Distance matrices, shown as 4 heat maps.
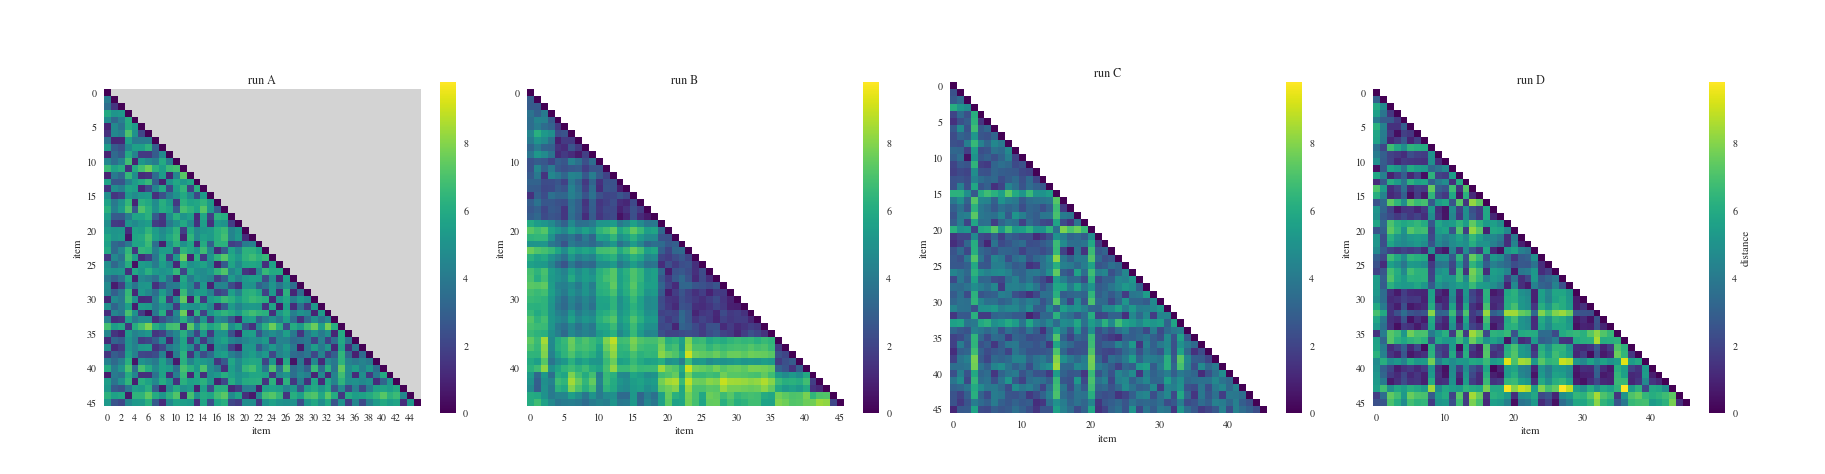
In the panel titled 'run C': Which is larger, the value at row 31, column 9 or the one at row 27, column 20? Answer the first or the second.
the second
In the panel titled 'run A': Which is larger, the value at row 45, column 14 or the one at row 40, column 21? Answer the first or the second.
the second
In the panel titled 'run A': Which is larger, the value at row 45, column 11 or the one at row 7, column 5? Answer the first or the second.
the first
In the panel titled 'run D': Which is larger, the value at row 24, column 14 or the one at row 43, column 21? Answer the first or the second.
the second
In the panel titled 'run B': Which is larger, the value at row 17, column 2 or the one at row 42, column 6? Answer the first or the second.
the second
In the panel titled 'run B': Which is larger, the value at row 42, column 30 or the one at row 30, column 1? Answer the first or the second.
the first
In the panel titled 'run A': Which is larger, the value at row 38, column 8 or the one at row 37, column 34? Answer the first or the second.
the second
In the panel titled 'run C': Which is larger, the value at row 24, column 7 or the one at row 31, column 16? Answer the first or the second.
the second
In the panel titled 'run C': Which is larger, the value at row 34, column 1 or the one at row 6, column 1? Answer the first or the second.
the second
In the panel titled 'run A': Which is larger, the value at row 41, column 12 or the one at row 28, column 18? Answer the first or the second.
the second
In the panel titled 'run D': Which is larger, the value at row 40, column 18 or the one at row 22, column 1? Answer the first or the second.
the second
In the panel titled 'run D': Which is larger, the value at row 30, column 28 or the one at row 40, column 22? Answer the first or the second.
the first
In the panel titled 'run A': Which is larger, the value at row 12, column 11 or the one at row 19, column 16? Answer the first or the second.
the first
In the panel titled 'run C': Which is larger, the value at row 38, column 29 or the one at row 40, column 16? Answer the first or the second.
the first
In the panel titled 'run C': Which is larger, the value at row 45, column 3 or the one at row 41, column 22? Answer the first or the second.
the first
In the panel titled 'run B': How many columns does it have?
46
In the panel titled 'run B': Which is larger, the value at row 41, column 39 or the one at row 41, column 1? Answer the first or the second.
the first
